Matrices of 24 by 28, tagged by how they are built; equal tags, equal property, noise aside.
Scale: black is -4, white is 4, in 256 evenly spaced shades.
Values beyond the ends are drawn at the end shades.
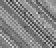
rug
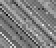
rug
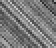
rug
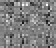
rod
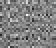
rod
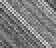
rug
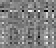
rod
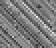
rug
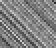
rug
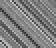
rug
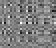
rod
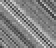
rug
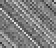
rug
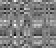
rod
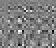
rod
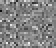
rod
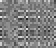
rod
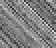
rug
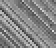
rug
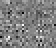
rod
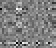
rod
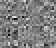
rod
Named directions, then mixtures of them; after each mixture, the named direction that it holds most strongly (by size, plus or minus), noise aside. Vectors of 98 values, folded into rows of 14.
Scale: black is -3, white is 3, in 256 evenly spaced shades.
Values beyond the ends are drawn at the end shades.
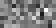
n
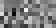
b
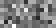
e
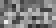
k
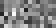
b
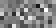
b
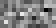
k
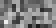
k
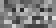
k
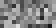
n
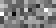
b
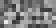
k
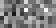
b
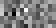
b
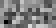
k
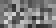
k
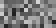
b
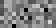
e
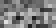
k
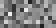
b
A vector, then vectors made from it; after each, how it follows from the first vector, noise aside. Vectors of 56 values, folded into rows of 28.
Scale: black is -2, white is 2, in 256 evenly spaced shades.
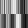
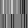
partly zeroed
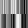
copied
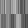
shrunk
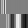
partly zeroed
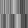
shrunk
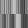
shrunk
